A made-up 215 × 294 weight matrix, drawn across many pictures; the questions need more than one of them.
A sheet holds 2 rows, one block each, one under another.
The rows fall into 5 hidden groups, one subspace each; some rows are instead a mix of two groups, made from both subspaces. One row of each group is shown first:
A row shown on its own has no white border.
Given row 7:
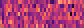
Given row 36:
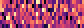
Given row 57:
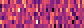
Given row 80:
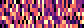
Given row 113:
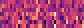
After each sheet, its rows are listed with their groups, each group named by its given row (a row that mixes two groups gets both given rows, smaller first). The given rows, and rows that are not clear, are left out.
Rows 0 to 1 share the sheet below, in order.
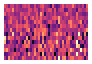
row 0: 7 and 113
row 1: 57
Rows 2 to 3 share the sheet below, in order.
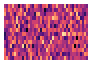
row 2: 57
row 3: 7
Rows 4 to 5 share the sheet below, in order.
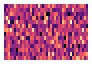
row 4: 36
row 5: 7 and 36
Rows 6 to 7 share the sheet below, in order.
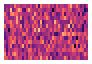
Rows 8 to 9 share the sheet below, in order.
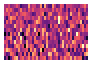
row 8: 113
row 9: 80
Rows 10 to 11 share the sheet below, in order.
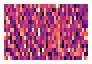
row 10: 7 and 36
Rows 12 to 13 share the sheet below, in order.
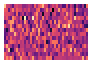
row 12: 7
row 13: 36
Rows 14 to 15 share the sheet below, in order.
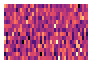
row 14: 36 and 57
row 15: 57
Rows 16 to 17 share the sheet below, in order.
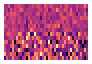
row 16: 113
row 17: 57
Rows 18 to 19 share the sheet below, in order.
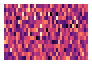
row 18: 57
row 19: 36 and 113
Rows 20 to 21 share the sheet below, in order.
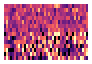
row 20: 7
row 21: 7
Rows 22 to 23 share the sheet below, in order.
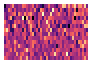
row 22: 7
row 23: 57
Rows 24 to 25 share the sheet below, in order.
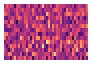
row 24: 36
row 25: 36
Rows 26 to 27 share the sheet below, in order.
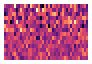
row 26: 36
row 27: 7 and 36
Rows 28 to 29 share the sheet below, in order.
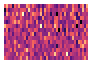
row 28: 57
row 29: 57
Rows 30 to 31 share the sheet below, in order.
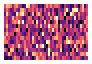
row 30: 7 and 57
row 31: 36
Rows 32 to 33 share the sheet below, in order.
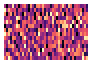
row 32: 57
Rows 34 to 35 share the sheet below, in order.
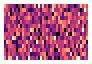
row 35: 7
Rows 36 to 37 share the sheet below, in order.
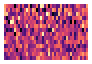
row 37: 36
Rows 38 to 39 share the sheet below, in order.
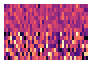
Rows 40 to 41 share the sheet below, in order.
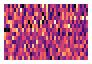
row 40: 7 and 80
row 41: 7
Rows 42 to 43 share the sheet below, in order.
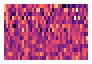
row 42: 7
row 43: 113
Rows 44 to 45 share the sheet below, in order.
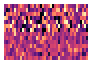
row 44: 113
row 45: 36 and 113
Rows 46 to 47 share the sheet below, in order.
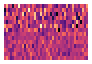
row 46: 57
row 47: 7
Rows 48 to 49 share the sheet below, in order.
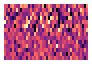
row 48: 113
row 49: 57
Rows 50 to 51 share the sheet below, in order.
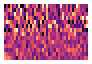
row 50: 80
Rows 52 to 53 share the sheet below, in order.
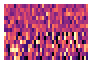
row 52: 36
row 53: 36 and 57
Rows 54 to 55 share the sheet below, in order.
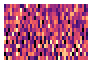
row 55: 57
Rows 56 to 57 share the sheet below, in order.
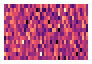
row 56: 36 and 113
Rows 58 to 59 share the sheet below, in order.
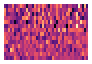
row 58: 57
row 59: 36
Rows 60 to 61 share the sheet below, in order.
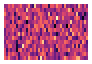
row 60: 57
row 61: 7 and 57
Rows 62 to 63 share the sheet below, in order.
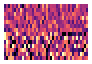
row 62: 80
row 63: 7
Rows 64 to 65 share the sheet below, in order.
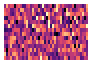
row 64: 36
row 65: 7
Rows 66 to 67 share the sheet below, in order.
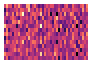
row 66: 57
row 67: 57
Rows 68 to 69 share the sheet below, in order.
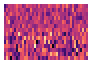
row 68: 36
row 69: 7 and 57
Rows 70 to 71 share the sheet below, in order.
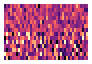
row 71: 57
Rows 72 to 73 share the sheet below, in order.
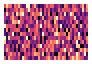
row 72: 57
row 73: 57 and 113
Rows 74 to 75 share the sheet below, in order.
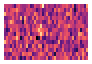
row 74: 7 and 36
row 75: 36
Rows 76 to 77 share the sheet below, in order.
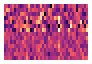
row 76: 113
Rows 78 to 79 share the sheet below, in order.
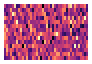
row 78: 7 and 36
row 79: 7
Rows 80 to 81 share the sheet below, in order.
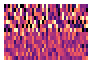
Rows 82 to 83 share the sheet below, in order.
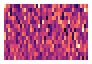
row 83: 36 and 57
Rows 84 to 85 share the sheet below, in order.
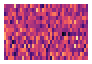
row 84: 36
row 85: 7
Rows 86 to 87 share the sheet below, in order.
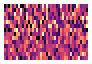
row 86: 80
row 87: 7 and 36
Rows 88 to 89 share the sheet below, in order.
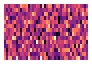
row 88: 113
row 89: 7
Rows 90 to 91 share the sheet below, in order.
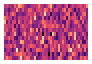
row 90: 57 and 113
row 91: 36 and 113
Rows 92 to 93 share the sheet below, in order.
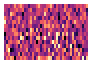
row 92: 113
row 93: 36
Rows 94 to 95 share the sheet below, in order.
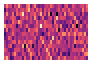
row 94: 57
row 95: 7
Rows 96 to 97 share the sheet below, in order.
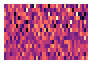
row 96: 57
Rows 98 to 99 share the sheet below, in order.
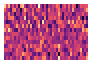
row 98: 80
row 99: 113
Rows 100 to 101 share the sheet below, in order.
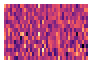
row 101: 57 and 80
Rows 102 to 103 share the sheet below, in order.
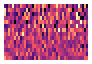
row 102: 57
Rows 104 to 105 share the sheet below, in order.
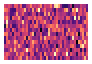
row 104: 7
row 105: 57
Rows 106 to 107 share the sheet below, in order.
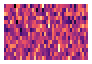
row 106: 36
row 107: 113
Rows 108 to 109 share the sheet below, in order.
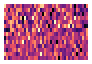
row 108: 7
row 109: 57
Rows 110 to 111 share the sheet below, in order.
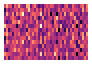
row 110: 57
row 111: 57
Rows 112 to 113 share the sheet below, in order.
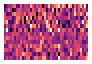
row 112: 7
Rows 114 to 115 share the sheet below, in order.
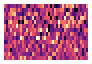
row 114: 7 and 57
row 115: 36
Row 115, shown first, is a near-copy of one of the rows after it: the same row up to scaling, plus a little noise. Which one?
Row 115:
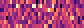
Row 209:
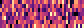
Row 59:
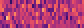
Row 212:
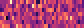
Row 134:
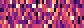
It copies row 134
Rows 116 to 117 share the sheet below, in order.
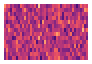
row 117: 7
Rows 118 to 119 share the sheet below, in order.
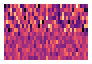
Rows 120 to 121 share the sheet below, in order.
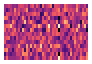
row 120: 113
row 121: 7 and 113
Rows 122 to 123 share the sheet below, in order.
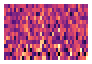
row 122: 57 and 113
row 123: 113
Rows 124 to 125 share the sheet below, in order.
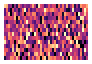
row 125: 57
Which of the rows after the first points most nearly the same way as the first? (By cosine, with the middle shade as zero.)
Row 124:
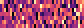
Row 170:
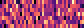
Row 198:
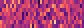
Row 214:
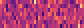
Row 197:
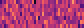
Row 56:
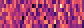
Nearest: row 214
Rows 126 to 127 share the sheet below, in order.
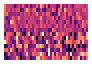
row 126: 36
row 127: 36
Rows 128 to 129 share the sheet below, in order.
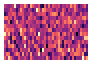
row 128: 36
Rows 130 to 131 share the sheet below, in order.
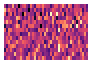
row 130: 57
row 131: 113
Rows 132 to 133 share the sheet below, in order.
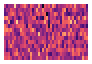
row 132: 36
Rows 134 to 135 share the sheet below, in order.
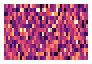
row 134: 36
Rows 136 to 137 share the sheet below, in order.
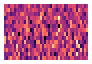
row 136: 113
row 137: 57
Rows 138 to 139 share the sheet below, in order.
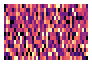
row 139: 80
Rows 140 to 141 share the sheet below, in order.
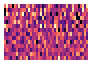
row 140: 57
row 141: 7 and 57
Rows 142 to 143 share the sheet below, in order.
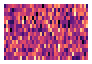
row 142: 7
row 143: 7 and 113
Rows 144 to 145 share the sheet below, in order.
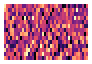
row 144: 7
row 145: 113
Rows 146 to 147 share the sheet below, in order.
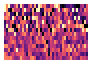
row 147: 36
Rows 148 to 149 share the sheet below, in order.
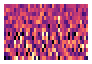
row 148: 113
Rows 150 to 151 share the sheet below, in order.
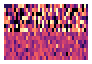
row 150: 57
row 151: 57
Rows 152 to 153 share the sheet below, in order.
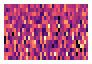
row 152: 113
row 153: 57
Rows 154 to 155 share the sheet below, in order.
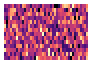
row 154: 7
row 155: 36 and 113
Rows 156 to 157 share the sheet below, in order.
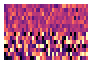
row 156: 7
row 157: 36
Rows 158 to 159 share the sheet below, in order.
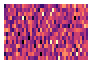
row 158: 7
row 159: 57
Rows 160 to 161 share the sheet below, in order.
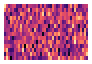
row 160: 36 and 113
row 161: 7
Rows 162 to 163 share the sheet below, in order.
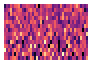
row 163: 113
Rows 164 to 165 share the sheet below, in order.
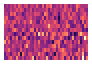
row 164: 80 and 113
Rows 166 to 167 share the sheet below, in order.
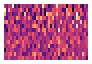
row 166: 36 and 57
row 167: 113
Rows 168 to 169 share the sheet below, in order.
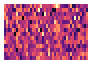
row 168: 7
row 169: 36
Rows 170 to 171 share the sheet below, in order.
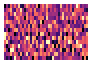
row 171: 36
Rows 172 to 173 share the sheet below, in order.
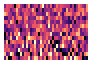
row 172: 36
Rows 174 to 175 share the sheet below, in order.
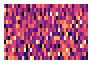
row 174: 57
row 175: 7 and 113
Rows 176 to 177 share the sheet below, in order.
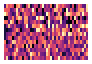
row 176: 36
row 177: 7
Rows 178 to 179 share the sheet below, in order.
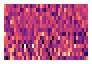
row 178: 36
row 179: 7
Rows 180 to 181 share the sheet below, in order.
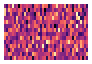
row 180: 57
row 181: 36
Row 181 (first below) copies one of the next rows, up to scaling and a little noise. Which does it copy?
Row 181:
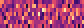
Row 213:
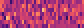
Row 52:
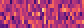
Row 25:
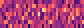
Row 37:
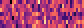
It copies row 25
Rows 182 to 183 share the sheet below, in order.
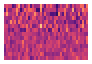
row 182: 36 and 57
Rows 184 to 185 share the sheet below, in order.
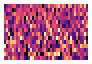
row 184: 7
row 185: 113
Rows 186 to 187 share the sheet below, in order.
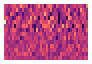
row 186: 113
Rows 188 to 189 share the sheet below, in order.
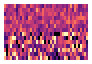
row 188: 36
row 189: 7
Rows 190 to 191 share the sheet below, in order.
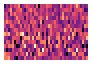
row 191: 57 and 80
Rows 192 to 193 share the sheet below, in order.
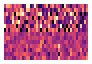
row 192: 57
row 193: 113
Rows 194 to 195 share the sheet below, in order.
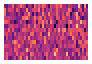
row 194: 57
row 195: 7 and 57
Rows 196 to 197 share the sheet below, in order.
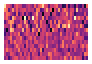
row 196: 7
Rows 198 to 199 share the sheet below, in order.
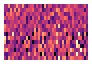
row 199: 57
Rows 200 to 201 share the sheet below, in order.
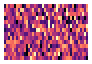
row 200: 36
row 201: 113
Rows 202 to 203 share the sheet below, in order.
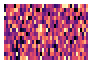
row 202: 7 and 36
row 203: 57
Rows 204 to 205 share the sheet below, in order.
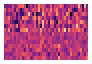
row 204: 57
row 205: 113
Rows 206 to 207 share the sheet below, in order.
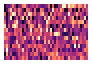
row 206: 7
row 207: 7
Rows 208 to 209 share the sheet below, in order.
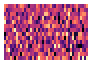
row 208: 36 and 113
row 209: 36
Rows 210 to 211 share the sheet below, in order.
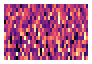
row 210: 113
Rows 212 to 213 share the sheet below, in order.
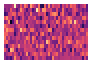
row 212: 36
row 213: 36
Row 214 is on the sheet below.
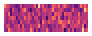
